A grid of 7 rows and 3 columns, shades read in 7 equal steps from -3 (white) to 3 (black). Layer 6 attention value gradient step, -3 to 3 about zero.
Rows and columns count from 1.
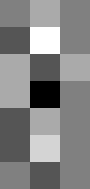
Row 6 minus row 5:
0 -1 0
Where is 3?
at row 4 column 2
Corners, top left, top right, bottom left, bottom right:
0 0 0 0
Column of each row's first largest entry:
1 1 2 2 1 1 2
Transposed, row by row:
0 1 -1 -1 1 1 0 | -1 -3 1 3 -1 -2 1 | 0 0 -1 0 0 0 0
